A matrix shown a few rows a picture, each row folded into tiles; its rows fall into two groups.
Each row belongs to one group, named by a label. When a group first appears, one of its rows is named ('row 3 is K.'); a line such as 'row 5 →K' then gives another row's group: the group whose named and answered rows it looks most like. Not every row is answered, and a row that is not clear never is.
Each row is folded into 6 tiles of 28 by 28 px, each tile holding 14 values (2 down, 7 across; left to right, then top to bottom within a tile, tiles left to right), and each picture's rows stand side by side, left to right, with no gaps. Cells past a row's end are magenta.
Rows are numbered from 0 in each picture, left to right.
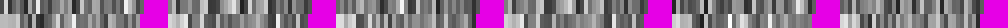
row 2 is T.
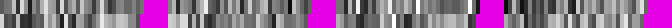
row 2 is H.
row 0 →H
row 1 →T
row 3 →H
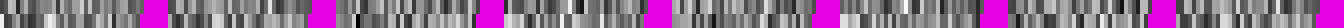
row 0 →H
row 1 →H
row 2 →H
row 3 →T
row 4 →T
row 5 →T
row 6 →H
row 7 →H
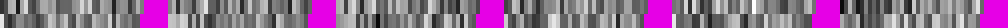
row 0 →H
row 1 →T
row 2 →T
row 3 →H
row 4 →H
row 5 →H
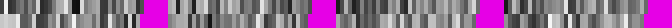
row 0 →T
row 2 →H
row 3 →H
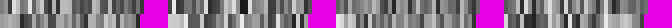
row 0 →T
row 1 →T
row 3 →H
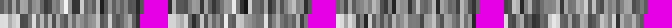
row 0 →T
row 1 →T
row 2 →T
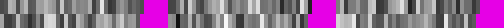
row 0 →H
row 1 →H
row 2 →T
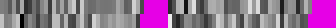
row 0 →H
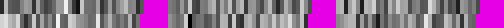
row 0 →T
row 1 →H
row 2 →T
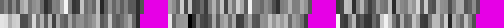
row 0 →T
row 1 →H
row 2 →H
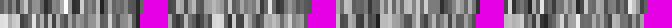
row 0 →T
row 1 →H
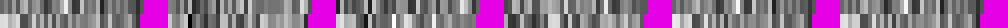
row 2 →T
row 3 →H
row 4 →T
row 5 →T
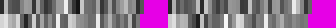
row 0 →T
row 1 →T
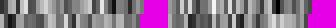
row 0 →H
